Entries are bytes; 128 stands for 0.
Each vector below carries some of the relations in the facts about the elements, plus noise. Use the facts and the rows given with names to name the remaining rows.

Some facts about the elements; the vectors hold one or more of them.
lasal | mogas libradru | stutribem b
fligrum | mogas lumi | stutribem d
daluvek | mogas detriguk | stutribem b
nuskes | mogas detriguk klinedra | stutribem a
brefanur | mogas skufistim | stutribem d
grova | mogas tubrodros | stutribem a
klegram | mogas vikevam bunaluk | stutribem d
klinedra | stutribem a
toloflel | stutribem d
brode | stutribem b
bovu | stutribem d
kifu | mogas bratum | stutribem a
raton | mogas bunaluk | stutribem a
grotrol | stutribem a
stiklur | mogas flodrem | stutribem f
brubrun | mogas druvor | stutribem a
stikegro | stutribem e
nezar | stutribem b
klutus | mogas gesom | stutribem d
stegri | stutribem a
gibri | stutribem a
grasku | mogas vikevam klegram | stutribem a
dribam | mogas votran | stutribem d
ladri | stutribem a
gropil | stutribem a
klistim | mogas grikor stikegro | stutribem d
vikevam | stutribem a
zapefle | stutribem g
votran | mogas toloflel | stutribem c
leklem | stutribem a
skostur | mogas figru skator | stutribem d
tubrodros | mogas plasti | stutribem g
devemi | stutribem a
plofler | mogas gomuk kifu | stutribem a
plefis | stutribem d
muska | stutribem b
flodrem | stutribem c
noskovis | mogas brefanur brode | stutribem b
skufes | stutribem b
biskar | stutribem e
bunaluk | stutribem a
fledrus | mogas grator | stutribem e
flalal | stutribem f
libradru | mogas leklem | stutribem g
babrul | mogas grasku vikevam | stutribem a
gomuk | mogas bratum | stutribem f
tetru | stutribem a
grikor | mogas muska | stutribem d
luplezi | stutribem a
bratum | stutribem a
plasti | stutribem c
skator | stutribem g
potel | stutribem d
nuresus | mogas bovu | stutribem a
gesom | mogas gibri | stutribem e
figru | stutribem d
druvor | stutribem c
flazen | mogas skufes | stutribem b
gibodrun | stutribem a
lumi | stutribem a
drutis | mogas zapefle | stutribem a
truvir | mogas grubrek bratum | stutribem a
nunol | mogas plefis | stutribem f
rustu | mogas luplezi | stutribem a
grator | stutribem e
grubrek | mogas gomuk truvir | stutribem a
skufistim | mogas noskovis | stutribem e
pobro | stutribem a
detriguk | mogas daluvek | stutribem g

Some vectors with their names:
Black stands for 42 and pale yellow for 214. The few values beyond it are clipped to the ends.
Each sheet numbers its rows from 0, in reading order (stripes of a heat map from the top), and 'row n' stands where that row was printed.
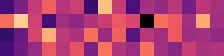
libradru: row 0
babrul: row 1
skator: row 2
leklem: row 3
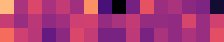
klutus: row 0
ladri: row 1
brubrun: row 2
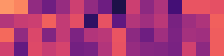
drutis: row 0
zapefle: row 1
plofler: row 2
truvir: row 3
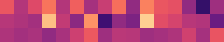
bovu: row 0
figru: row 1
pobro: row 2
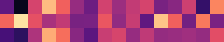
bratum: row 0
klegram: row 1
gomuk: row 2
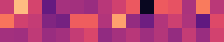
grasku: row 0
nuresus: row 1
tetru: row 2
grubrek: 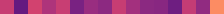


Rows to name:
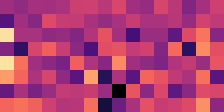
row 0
stiklur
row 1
flalal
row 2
klistim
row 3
detriguk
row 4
rustu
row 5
skostur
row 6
nunol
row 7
dribam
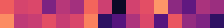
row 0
fligrum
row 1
gesom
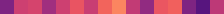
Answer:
flodrem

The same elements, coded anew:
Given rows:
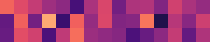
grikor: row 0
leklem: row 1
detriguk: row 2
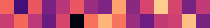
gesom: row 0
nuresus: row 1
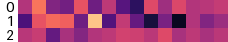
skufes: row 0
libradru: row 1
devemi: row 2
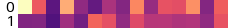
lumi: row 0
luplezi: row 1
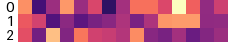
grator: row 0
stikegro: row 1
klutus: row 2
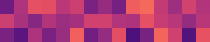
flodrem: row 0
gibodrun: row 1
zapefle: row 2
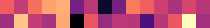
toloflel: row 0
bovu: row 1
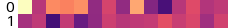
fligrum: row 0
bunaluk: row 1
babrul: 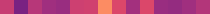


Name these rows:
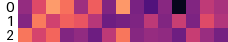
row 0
lasal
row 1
noskovis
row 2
klistim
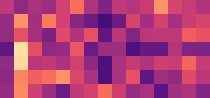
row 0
biskar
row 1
brode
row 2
druvor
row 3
tubrodros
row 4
plasti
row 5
brefanur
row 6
grova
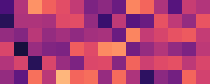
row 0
plefis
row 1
skator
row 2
gomuk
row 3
drutis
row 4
bratum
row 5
skostur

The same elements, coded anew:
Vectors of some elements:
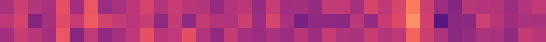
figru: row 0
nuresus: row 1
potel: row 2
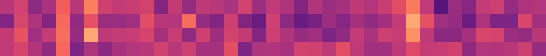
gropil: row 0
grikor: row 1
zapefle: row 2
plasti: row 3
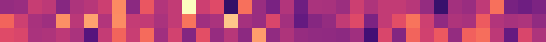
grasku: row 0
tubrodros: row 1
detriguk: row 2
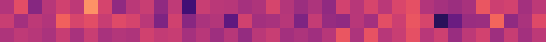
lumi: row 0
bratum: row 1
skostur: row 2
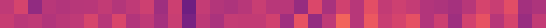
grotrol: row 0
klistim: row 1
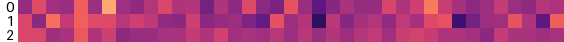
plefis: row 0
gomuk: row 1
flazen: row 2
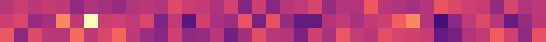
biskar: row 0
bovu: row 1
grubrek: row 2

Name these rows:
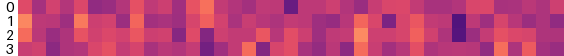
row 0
fledrus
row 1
lasal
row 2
leklem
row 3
grova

